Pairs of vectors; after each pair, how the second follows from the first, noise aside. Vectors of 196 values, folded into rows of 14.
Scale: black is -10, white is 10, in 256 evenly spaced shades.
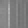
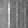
scaled up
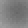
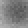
scaled up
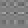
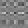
scaled up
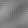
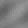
negated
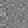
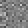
scaled up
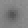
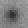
scaled up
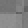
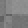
reversed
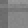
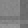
reversed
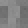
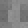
reversed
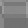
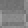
reversed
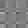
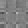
negated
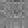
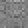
negated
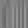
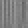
reversed
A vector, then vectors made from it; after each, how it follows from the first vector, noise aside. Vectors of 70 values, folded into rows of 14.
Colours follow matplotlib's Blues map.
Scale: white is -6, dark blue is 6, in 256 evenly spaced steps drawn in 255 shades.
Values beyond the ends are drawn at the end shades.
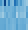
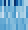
scaled up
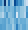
scaled up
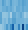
reversed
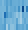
wrapped around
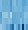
reversed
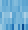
reversed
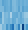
reversed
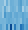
wrapped around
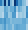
scaled up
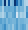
scaled up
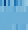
partly zeroed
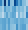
scaled up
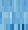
reversed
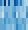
scaled up
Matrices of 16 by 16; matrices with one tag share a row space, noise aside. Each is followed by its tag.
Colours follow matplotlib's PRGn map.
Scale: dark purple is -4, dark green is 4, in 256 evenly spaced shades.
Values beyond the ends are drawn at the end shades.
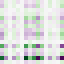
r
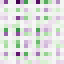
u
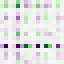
u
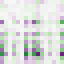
r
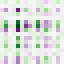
u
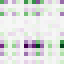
r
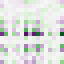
r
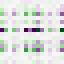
r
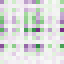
r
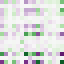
r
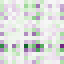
r
